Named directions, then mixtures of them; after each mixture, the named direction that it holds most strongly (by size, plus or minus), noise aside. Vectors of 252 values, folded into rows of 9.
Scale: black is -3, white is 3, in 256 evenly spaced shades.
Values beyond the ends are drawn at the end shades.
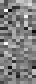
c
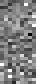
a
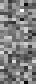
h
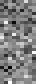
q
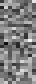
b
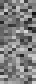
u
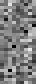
a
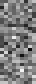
u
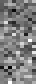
q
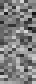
u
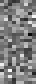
a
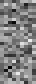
q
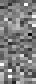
a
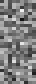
h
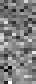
q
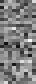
b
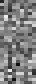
a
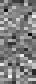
a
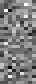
c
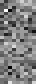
c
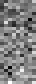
q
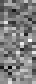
q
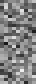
b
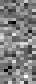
q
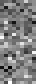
q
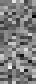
u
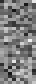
b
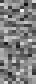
b
